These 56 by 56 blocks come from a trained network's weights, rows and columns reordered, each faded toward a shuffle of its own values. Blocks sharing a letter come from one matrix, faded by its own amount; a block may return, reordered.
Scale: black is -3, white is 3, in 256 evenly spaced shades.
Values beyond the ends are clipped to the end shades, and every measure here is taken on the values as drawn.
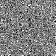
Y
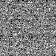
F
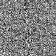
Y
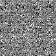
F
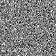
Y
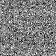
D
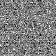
D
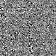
F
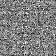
D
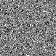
Y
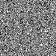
Y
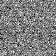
D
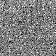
D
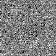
F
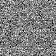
D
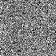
Y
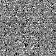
F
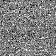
D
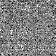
F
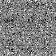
F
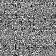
F
